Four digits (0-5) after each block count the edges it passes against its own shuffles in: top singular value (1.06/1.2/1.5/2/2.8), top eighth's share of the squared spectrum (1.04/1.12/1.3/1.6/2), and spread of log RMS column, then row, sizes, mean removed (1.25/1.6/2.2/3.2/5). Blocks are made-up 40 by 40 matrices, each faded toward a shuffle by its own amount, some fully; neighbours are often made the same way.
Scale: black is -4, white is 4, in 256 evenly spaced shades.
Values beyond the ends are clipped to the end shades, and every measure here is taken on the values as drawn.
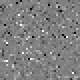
1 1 0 0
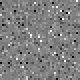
1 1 0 0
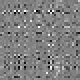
4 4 2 3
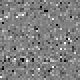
3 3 1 1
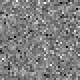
0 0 0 0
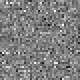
1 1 0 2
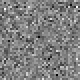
0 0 0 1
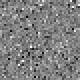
0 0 0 0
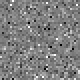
2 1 0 0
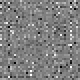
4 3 2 1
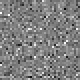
3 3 1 1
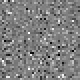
3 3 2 1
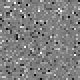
0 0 0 0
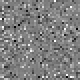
3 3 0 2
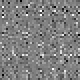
4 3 2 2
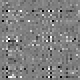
4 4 2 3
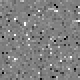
0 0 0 0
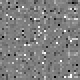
3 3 1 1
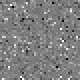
1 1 0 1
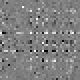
4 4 2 2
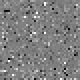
2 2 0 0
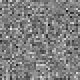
3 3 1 1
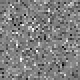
0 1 0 0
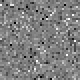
0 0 0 0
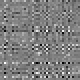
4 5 3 3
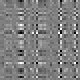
5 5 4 3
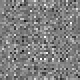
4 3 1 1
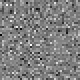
3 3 1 1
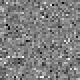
3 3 0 1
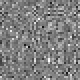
3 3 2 1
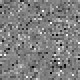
2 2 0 0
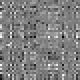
4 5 3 3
